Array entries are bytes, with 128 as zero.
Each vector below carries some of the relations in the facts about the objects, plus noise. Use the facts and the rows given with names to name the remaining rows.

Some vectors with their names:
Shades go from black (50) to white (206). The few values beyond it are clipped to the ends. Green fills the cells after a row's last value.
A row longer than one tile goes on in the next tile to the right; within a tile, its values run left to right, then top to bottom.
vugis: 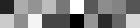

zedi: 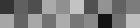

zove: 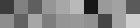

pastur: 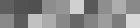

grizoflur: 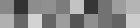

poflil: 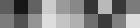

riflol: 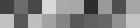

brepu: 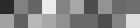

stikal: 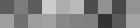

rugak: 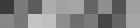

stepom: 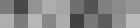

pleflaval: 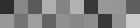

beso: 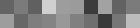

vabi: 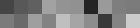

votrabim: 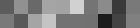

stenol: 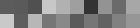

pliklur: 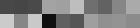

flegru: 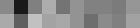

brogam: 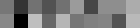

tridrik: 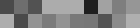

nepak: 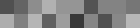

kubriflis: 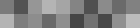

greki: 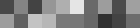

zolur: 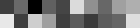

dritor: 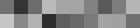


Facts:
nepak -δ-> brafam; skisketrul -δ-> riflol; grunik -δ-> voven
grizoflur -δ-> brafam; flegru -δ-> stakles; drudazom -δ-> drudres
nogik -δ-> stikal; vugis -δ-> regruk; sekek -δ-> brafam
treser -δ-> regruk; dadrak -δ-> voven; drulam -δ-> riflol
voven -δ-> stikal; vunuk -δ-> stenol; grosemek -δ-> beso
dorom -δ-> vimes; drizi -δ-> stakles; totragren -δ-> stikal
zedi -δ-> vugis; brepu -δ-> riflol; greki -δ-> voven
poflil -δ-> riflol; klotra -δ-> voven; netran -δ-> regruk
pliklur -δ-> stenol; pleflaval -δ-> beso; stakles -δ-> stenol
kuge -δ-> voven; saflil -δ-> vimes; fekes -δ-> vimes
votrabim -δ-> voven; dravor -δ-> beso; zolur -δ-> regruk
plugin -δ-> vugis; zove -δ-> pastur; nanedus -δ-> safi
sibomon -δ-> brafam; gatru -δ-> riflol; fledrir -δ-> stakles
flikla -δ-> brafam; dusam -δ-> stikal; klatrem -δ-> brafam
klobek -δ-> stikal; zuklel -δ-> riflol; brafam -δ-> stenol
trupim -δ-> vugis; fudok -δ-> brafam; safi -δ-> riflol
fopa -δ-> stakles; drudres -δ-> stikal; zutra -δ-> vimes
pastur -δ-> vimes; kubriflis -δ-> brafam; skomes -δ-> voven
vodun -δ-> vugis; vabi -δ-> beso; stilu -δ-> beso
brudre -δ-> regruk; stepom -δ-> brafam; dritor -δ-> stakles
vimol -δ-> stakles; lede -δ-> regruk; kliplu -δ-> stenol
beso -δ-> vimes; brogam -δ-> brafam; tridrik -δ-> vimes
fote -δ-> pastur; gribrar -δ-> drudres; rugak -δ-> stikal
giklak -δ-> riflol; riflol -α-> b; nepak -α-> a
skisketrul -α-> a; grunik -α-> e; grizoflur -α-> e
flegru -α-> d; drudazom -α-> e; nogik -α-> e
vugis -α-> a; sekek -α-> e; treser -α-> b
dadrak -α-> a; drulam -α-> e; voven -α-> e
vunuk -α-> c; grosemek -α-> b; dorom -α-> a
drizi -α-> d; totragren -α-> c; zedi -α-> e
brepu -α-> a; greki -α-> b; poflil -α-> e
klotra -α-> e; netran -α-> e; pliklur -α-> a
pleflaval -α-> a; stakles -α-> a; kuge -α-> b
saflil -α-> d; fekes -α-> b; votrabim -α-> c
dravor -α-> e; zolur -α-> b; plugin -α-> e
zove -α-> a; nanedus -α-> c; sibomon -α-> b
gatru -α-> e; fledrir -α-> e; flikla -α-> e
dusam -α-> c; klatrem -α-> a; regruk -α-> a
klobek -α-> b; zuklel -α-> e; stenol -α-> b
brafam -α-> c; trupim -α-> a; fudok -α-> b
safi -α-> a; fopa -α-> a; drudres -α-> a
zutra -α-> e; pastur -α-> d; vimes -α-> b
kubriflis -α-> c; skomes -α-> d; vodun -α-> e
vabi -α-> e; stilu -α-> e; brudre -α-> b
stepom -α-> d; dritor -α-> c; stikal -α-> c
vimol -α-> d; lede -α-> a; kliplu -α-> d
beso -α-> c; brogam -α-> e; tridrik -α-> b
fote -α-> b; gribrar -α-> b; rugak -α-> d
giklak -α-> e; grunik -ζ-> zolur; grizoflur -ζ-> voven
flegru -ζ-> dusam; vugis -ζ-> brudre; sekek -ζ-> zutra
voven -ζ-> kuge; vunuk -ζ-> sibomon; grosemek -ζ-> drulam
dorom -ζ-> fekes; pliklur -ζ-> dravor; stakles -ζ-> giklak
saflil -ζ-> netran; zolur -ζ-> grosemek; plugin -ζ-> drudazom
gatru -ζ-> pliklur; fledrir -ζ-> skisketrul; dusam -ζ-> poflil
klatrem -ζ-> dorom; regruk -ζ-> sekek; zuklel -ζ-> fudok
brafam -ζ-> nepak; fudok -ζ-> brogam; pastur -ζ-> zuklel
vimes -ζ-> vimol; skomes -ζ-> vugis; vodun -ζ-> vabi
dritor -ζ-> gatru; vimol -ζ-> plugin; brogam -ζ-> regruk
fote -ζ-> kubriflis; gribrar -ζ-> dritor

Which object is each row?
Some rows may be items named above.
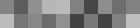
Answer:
kubriflis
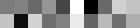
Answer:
dorom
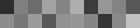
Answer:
pleflaval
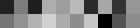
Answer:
drudazom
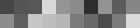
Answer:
giklak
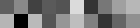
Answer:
regruk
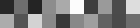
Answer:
gribrar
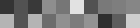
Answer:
vodun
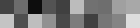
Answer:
grosemek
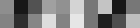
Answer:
dusam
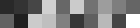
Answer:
zuklel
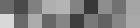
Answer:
sibomon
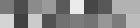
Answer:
klatrem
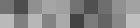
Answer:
stepom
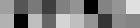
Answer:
sekek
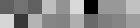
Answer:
fekes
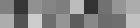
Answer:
grizoflur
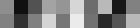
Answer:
dusam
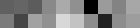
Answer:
zutra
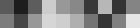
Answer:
poflil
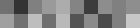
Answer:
flikla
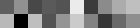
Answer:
regruk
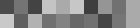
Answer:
treser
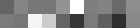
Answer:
skomes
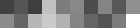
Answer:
drulam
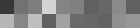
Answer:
fopa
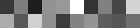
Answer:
gribrar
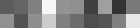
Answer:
nanedus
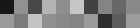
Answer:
drudres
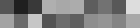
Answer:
gatru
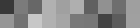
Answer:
rugak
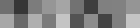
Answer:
flikla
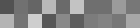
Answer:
stakles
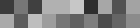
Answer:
klobek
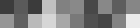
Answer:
drulam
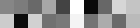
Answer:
dorom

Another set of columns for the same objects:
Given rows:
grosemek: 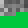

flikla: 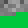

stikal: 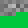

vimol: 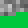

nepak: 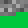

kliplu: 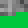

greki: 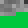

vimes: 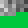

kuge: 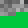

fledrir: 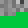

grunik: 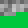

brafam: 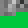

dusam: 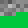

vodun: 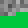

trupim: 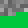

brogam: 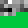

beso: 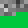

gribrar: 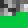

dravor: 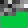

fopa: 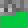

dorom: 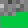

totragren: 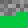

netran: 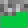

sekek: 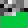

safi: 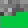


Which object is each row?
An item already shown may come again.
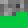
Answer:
riflol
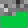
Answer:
beso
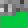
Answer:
stakles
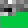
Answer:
fudok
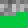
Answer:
grunik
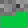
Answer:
nanedus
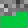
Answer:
beso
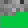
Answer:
grizoflur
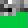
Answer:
brogam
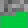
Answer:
dadrak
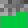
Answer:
fote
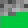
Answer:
drudazom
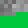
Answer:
klotra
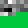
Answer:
fudok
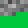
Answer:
drudres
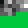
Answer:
gatru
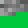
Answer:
stenol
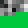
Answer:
dritor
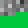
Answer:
flegru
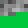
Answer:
drudazom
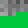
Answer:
tridrik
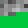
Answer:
drudazom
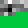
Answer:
zuklel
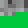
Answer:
zolur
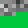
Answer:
beso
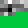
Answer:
zuklel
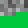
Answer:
brudre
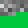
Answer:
saflil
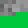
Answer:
nogik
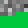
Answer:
vugis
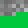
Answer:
votrabim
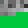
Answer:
plugin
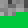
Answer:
zolur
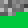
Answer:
vugis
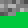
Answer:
skomes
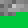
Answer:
voven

